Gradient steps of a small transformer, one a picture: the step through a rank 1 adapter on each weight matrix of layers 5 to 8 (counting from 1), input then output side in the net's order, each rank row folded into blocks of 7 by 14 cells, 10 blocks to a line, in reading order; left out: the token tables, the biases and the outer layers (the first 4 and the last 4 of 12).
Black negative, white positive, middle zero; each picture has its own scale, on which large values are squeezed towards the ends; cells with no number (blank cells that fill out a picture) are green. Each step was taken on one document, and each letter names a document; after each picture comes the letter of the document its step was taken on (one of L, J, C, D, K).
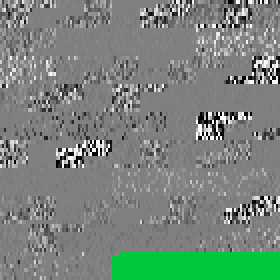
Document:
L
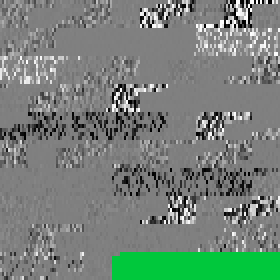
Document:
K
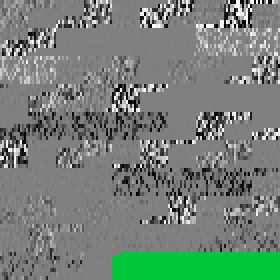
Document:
K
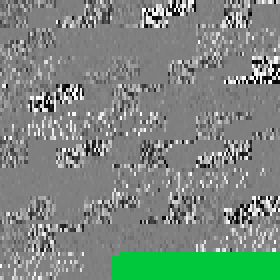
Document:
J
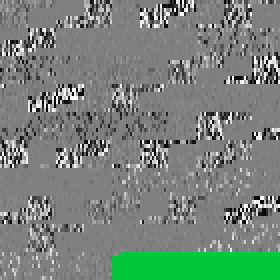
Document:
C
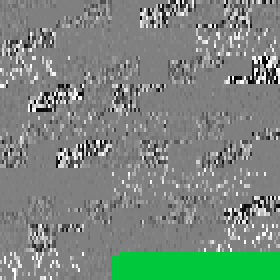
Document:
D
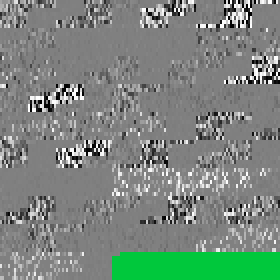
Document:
J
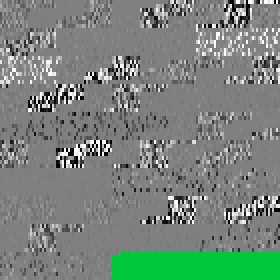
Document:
L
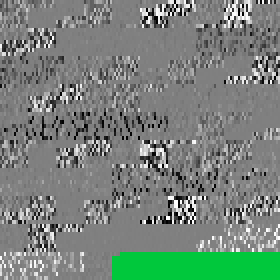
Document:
L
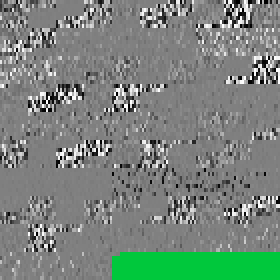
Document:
D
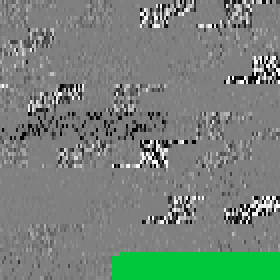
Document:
C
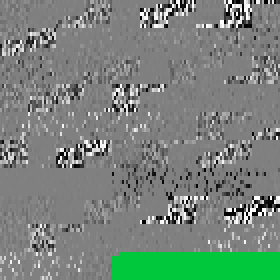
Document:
D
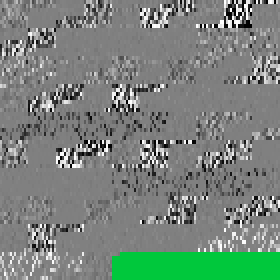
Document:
C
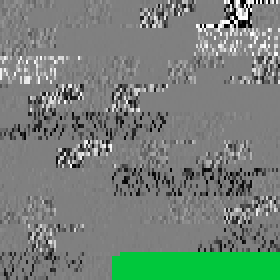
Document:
K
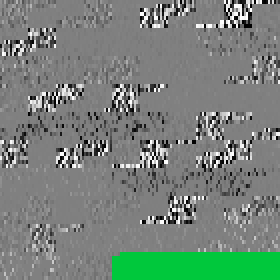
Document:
C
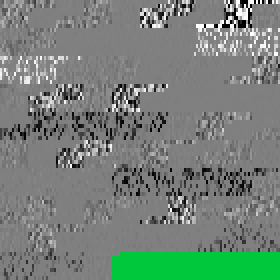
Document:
K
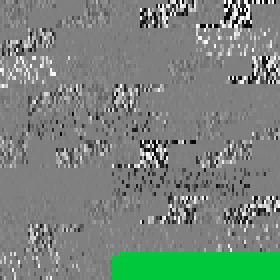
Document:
D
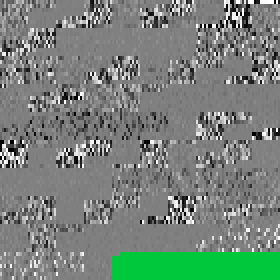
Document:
L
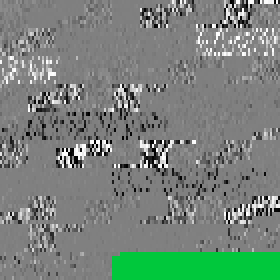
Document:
L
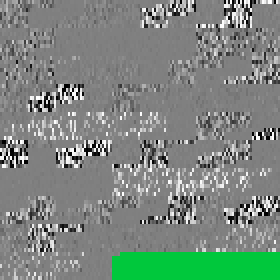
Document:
J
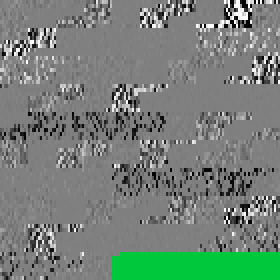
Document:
K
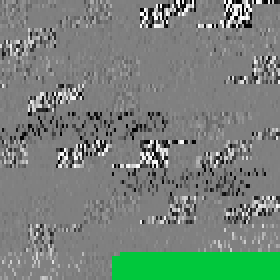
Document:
C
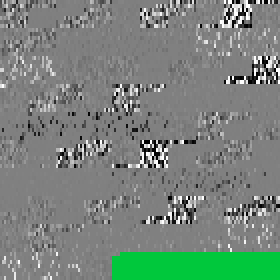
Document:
D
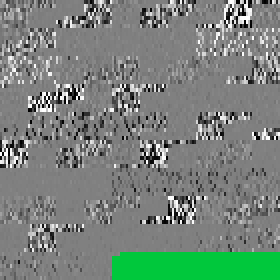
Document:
L
